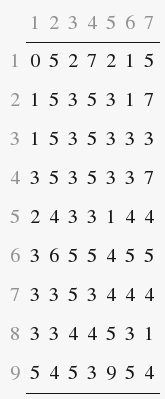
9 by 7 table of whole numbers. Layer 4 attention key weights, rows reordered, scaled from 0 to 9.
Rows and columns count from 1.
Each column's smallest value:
0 3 2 3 1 1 1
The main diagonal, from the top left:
0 5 3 5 1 5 4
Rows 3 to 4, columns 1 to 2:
1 5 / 3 5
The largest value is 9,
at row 9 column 5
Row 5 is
2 4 3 3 1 4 4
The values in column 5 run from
1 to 9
